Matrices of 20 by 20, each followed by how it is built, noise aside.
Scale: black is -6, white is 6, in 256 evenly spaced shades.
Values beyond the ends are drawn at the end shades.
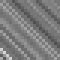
Toeplitz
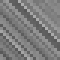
Toeplitz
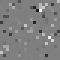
sparse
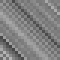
Toeplitz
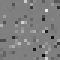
sparse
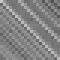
Toeplitz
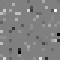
sparse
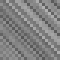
Toeplitz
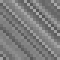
Toeplitz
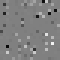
sparse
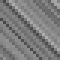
Toeplitz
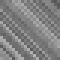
Toeplitz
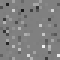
sparse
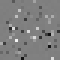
sparse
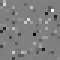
sparse
